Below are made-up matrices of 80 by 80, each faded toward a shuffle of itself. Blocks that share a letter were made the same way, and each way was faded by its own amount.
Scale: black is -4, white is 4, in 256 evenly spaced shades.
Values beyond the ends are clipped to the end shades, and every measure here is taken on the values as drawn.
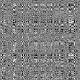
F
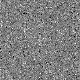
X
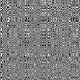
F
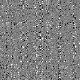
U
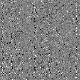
U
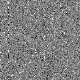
X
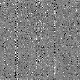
U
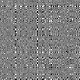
F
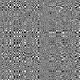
F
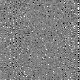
U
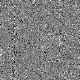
X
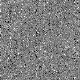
X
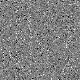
X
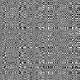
F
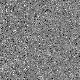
X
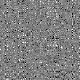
U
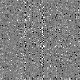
U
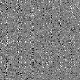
U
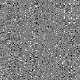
U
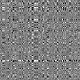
F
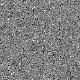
X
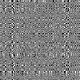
F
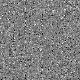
X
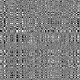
F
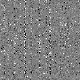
U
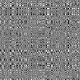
F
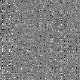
U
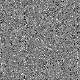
X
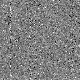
X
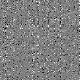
U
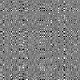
F
